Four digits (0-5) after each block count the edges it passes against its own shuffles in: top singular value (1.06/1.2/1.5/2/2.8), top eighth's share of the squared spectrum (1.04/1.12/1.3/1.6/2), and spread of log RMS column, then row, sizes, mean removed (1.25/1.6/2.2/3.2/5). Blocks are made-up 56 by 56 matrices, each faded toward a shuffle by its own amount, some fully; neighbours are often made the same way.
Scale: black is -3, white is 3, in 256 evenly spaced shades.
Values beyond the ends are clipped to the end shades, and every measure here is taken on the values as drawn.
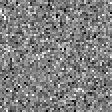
0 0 0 0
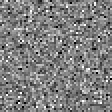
0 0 0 0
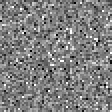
0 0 0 0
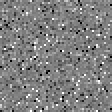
0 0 0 0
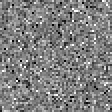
1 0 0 0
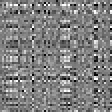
5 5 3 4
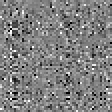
4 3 2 2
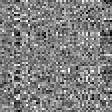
4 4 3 2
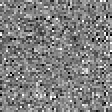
3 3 1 1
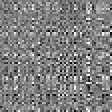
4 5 3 3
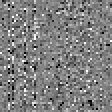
2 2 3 0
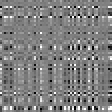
5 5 4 4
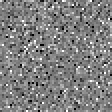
2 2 0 0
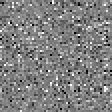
3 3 1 1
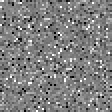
1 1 0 0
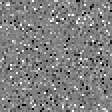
0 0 0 0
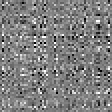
4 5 3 3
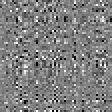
4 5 3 3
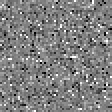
0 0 0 0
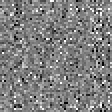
3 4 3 2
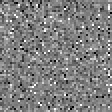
2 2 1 0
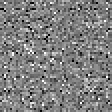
3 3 2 1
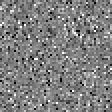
2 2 0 0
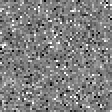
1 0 0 0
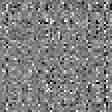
4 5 3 2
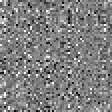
4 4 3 2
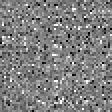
3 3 2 1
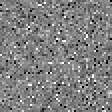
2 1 0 0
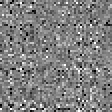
4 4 2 2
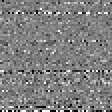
3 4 0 3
